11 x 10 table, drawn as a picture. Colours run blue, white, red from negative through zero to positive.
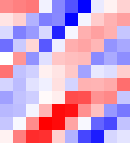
Mirror symmetry: none. Average level on the scale: 50%. Ninth with the highest average: bottom middle. Grain: diagonal, up to the right. Ninth with the lowest average: top middle.
